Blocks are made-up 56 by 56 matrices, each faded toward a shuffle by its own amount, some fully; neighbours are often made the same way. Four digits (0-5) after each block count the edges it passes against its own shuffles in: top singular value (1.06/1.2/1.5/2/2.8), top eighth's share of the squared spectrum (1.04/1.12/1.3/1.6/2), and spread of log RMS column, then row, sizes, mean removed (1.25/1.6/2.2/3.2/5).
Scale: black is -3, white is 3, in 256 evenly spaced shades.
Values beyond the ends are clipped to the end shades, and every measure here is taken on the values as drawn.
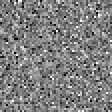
1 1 0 0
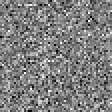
3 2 0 0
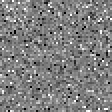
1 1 0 0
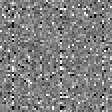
3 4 2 1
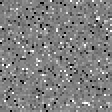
0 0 0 0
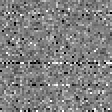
3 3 0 2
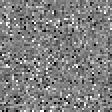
2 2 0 2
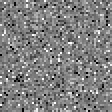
2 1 0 0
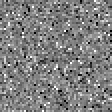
2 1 0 0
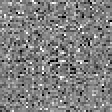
3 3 1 1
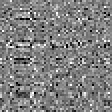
4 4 2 3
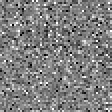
3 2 0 1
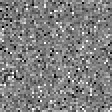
1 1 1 0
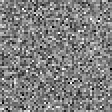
2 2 0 0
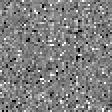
2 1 1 0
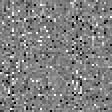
3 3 2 0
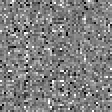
3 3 2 1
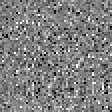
3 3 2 1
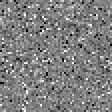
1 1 0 0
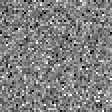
0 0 0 0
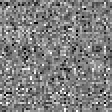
3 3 1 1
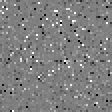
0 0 0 0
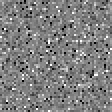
0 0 0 0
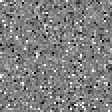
0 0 0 0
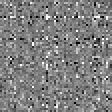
2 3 3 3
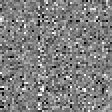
1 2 2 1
